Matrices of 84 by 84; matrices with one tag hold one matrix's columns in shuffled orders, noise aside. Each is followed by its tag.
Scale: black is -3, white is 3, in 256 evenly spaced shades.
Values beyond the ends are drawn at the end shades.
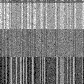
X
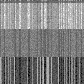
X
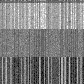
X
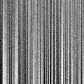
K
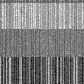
X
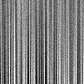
K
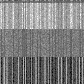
X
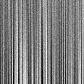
K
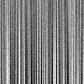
K
